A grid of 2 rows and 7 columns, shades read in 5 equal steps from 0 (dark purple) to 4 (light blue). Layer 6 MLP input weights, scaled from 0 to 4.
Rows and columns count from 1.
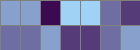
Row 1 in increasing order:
0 1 2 3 3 4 4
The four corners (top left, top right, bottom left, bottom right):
3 1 2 3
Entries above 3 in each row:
2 0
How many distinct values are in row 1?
5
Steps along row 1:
same down up same down down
